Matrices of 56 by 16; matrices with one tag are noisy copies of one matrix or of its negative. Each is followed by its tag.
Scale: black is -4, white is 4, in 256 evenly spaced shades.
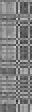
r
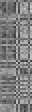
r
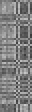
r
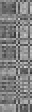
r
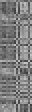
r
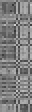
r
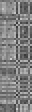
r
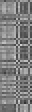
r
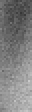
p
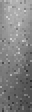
p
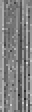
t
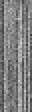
t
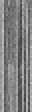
t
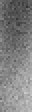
p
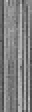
t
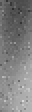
p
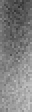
p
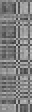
r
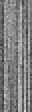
t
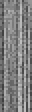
t
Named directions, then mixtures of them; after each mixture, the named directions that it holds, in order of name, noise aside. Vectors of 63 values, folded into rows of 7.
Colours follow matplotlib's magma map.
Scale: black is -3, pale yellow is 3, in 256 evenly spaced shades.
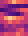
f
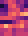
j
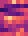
f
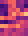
j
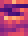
f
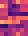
f, j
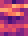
f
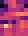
j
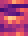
f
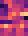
j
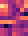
j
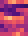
f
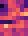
j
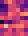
j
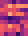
f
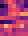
j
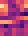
j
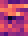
f
